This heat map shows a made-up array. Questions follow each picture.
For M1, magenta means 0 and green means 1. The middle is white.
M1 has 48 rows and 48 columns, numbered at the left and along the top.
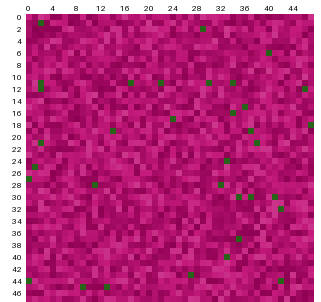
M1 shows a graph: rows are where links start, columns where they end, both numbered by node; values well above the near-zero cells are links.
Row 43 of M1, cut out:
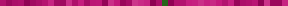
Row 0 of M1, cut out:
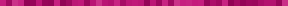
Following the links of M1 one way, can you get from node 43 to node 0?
yes
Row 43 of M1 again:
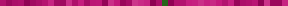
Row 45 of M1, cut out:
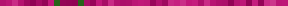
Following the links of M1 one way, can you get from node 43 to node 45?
no
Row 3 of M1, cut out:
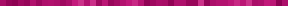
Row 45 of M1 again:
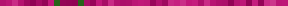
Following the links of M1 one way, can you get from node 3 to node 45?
no
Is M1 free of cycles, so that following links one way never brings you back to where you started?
yes
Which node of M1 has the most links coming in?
node 2
